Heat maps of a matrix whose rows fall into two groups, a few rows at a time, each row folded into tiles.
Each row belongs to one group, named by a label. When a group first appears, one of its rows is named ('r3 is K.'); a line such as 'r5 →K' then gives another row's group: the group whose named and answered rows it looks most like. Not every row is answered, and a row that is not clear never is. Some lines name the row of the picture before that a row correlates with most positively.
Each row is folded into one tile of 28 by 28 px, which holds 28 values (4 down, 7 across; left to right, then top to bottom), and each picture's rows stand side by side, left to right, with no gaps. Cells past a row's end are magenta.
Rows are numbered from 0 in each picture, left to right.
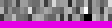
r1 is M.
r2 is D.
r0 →M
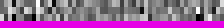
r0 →D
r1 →D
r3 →D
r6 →M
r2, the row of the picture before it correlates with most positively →2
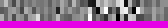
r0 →D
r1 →M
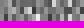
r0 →D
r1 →M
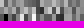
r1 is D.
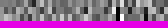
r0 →M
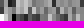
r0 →D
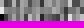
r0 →M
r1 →D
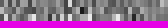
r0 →M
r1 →M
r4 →M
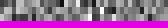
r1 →D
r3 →M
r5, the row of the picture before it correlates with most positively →3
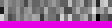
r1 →M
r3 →D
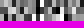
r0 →D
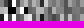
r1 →D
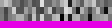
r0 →D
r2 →D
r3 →D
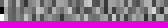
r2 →D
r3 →D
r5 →D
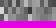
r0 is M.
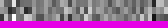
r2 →D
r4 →D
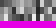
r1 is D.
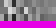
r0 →D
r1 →D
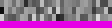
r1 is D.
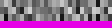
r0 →D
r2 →D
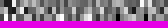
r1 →D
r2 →M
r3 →M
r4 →D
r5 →D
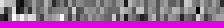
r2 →M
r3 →M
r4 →D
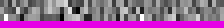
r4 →D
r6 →M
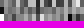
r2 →D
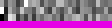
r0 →M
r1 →D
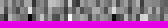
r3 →D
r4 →M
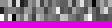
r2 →M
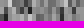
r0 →D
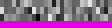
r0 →M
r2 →M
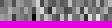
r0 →D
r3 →M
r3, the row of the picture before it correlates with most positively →0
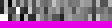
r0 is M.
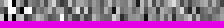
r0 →D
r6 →D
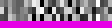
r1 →D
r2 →D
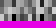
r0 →D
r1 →D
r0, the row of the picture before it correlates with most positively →2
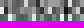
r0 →M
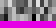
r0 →D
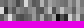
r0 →M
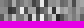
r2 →M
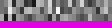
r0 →D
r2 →M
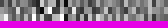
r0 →M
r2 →M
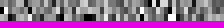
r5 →M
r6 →M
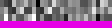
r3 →D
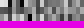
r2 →D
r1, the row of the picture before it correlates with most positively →0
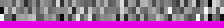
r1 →M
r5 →D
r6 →M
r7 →D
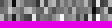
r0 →D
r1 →M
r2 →M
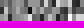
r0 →M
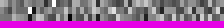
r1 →M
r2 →D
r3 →D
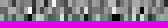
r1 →M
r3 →M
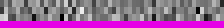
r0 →M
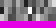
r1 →M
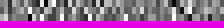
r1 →M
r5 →M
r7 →D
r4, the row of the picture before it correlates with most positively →1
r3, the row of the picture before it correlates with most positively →1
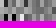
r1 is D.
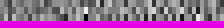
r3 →M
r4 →D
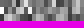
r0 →M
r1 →M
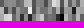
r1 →M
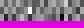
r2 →D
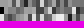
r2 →M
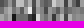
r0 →D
